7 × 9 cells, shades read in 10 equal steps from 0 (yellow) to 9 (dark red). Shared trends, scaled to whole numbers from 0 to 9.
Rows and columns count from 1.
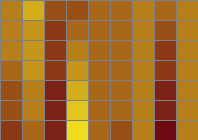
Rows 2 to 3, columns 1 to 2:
4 3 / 4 3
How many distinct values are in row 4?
4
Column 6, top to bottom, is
5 5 5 5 5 5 6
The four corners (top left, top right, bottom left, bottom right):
4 4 7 4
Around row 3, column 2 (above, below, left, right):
3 3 4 7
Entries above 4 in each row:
5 5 4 5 5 5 6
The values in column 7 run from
4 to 4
